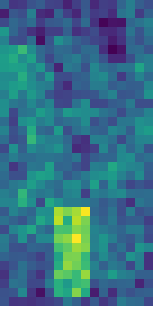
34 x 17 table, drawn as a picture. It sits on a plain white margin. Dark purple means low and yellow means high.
The bottom middle is the roughest part. An odd patch, higher than its surroundings, sits in the bottom middle. The ninth with the highest average is the bottom middle.
